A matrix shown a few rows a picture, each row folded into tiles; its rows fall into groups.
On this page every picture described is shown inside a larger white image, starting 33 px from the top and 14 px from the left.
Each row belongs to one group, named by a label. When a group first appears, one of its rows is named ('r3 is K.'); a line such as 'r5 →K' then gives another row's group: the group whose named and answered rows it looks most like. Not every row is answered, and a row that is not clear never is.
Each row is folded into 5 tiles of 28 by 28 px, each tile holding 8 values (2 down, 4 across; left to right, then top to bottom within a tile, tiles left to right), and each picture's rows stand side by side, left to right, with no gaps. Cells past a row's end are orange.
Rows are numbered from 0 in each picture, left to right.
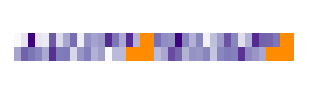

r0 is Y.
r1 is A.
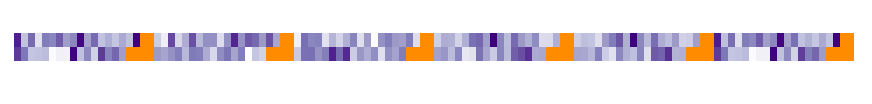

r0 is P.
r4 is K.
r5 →P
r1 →Y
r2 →Y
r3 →K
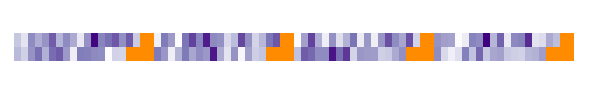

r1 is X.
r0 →Y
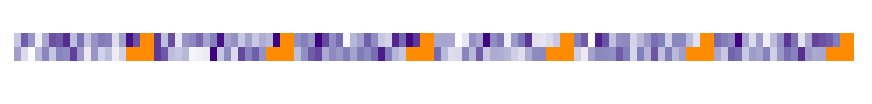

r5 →A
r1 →P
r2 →A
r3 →X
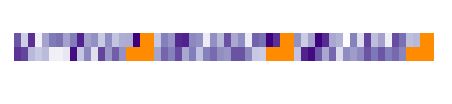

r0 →P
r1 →A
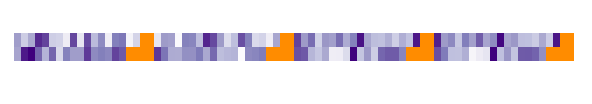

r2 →P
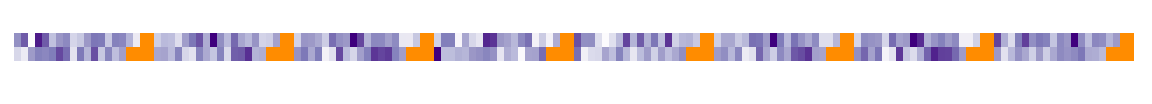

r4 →X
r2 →K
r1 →K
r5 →K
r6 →K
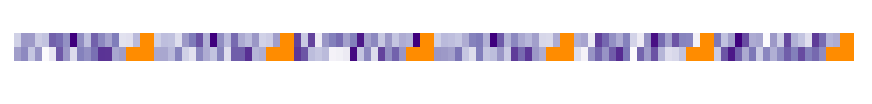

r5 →A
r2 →P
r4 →Y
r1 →K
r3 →K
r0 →K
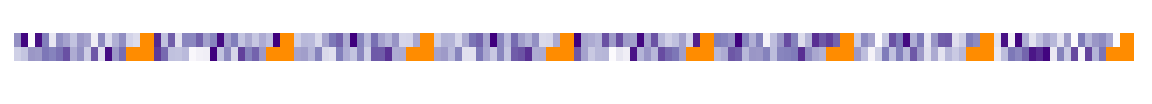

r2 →K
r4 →P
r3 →K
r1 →P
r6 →X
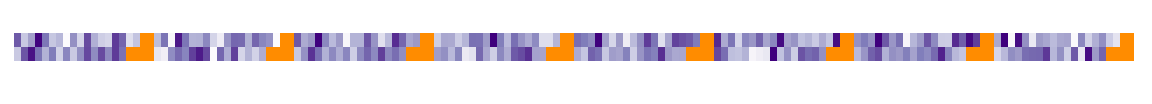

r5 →P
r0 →A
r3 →K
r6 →A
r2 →A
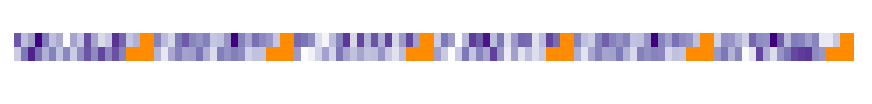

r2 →X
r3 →X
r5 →K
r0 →A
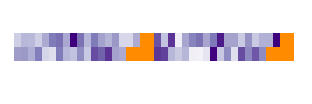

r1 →P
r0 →K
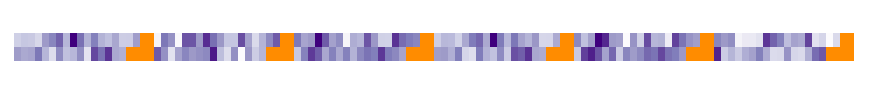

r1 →X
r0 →K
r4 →A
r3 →K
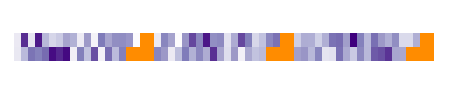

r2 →K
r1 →X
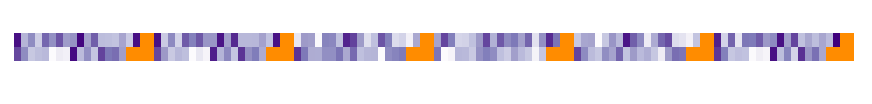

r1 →P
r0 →P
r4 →X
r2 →X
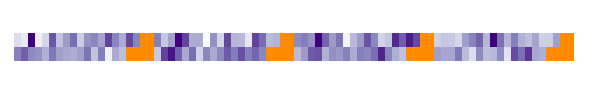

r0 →Y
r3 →K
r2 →A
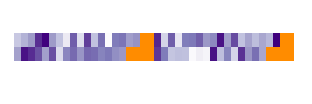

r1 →P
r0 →A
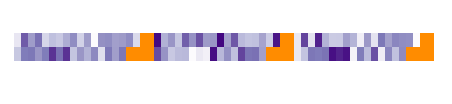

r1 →P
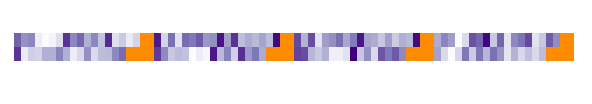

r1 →P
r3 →X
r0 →X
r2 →P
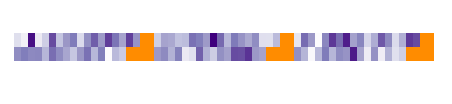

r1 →K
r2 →X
